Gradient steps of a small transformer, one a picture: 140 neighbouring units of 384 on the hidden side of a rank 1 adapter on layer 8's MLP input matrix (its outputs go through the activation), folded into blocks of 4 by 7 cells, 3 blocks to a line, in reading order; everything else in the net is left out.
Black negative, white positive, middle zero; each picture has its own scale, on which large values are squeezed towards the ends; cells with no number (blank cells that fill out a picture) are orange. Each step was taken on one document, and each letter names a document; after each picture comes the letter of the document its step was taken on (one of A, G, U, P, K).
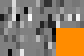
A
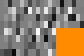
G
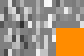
A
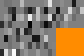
G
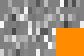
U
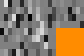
G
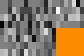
U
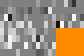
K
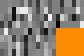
U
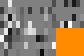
K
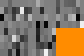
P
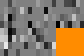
K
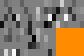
G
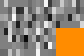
U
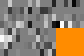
K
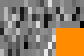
U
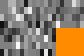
A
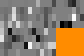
K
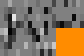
K
